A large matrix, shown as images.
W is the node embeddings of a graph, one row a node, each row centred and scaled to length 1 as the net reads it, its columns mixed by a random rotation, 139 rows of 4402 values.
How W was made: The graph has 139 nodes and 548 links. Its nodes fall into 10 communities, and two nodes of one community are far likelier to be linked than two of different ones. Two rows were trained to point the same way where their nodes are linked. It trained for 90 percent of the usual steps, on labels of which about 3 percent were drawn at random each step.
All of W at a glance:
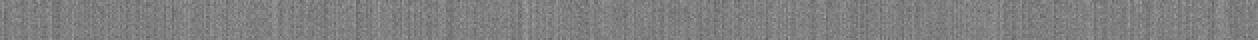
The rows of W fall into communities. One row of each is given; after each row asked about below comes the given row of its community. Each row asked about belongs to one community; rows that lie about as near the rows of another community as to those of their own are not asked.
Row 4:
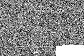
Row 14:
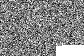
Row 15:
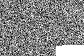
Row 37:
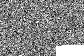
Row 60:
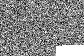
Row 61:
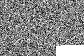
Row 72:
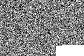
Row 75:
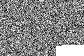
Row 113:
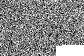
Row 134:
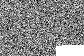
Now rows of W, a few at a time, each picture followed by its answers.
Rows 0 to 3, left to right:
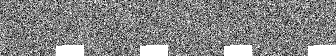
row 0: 134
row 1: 60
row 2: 4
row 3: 60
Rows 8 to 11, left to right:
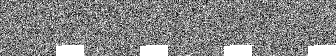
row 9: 4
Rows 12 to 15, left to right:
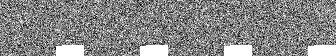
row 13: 72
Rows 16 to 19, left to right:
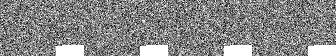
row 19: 61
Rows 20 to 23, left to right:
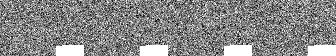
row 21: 75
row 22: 14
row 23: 60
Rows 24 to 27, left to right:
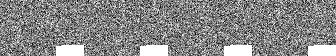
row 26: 4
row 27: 61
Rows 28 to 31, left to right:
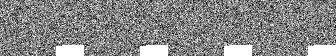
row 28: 37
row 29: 15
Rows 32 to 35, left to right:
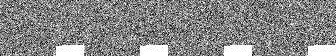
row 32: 15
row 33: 134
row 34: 113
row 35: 15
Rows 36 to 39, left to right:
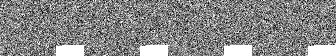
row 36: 113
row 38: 60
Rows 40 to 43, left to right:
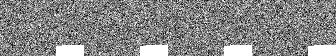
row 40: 14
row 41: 72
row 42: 134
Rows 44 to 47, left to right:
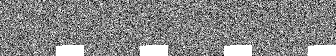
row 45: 14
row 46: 4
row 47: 60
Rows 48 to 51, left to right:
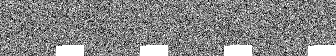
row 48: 60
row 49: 60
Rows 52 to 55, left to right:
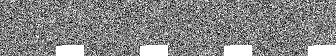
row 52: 72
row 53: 61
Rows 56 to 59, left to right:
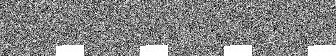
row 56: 60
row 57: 75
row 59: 75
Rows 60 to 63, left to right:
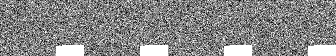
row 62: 72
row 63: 134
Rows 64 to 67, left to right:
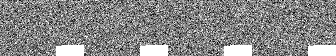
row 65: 14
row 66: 15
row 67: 61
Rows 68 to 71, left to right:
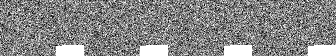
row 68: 113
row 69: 134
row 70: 60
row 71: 134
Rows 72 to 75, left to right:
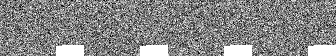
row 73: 15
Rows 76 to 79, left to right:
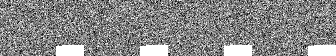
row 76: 4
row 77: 37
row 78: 14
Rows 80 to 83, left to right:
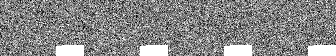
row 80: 61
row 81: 75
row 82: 75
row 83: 134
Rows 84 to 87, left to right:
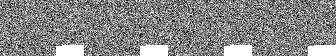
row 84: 15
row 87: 75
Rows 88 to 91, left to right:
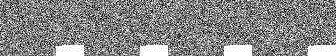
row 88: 15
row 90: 61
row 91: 75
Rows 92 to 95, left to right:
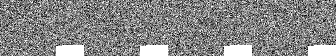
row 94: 15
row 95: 4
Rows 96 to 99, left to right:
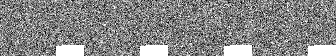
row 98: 37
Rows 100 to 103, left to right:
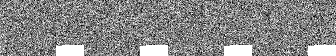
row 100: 134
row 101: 14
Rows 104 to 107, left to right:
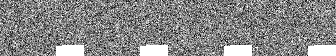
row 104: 15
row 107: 61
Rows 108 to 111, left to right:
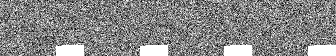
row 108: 37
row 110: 113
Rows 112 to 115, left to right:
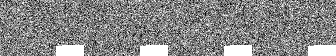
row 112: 113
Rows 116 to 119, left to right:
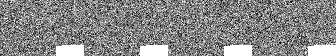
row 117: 4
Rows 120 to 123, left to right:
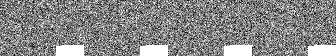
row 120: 75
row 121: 134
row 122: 60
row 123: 4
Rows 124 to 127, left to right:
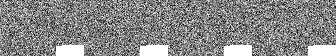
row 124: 134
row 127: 75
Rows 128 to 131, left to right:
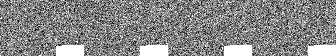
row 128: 72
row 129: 15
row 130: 14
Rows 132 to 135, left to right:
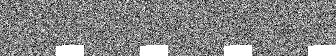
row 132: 75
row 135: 75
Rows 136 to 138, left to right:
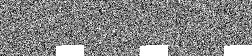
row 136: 14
